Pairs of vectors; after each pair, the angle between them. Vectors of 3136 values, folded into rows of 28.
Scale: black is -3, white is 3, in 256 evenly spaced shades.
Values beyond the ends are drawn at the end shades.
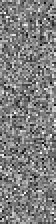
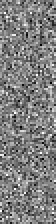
nearly parallel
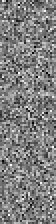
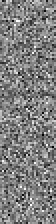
nearly opposite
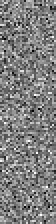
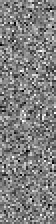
partly aligned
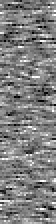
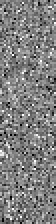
orthogonal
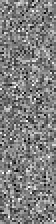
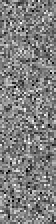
nearly opposite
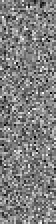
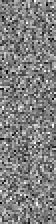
partly opposed
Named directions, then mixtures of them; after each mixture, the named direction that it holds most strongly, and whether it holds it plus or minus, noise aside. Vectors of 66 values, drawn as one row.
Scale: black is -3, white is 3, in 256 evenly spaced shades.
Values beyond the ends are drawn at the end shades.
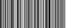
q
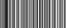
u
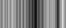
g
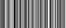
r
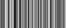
r, plus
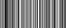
u, plus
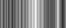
g, minus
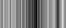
g, plus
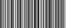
q, plus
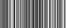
u, plus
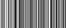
u, minus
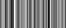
r, minus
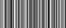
r, minus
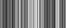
g, minus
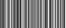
r, plus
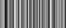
r, minus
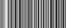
u, minus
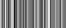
q, minus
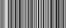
u, minus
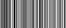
u, plus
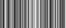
r, plus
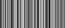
q, plus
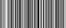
u, minus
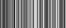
u, plus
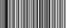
u, plus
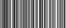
u, plus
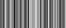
r, plus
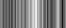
g, minus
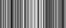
g, minus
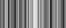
g, minus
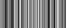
r, minus
